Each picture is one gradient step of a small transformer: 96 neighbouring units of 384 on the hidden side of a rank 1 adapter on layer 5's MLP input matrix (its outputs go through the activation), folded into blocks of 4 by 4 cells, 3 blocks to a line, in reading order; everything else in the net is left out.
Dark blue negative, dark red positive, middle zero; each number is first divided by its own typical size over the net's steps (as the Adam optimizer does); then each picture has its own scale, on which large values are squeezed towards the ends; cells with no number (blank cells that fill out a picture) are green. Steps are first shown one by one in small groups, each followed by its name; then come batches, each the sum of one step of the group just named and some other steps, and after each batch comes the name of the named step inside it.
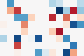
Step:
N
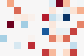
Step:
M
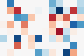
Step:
N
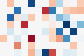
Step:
M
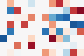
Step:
M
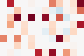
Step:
M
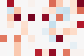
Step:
M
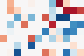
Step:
M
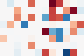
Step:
M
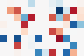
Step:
N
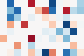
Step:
M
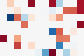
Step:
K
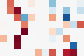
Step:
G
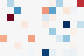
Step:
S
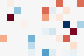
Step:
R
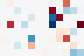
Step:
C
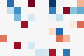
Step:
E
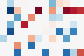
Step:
C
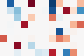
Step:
E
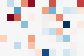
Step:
S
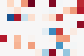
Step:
K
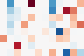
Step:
E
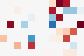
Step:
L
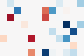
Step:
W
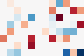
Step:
L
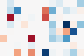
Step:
W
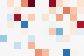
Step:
L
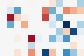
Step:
W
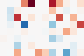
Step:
L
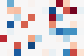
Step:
L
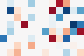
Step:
L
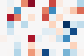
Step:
W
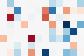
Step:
W
